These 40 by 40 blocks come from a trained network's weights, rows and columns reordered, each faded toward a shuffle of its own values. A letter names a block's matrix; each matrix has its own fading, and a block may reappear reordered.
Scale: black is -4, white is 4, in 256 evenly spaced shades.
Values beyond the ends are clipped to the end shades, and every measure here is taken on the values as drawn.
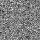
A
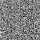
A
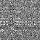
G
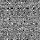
G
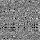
G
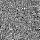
A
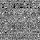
G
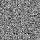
A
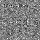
A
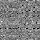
G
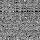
G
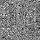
A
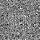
A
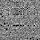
G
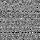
G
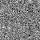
A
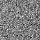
A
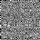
G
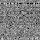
G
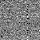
G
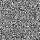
A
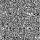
A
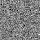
A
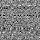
G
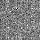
A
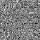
G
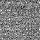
G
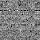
G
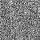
A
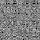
G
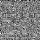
G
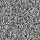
A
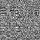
G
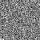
A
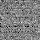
G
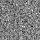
A
